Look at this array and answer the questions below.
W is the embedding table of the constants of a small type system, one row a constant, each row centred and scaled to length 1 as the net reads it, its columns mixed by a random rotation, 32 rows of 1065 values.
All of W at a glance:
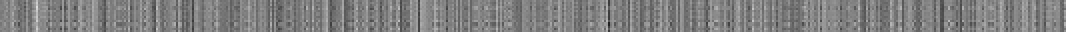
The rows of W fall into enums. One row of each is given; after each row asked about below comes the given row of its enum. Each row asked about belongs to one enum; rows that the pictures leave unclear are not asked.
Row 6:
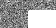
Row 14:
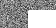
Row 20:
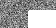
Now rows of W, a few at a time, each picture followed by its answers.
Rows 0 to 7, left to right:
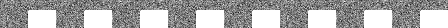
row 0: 14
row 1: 20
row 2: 6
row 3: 14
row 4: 20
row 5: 14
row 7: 20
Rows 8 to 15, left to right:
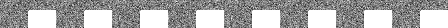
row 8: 20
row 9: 20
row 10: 14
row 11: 6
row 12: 14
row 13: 20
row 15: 20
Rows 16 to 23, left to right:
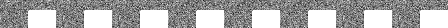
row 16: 6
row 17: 14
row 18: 14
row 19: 20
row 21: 20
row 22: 14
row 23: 14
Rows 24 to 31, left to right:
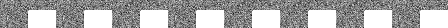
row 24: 14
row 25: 14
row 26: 20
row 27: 14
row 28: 20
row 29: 20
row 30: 20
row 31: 14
